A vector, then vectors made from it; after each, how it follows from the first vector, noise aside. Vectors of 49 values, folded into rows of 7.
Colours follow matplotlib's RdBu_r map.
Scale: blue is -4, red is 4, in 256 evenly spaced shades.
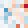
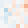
shrunk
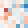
negated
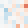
shrunk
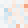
shrunk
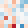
wrapped around
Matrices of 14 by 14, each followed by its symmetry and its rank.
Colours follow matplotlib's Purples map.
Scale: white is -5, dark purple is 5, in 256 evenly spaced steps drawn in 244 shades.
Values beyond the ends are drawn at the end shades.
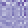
neither, rank two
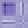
symmetric, rank one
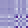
symmetric, rank one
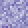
neither, full rank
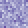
neither, full rank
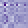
neither, rank two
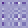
symmetric, rank one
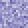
neither, full rank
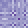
symmetric, rank two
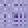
symmetric, rank two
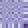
symmetric, rank one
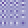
symmetric, rank one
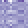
neither, rank two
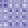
symmetric, rank two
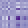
symmetric, rank one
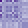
symmetric, rank two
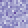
neither, full rank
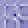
symmetric, rank two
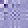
symmetric, rank two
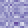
neither, rank two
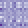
neither, rank two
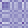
symmetric, rank one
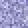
neither, full rank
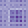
symmetric, rank two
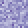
neither, full rank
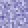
neither, full rank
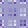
symmetric, rank one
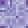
symmetric, rank two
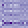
neither, rank two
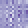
neither, rank two
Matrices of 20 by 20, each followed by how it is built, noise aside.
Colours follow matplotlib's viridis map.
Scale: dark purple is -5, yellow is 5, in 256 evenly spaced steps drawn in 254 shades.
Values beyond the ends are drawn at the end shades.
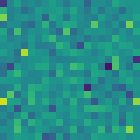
noise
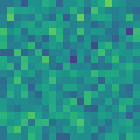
noise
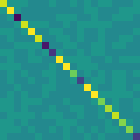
diagonal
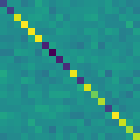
diagonal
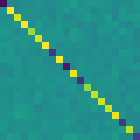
diagonal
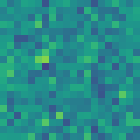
noise
